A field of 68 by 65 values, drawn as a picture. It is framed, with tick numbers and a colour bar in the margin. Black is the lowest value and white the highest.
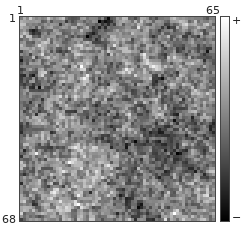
No regular stripes run through it. On average the colour sits 50% of the way up the scale. The bottom left is the ninth with the highest average. The values follow a bell shape. The halves do not mirror each other.
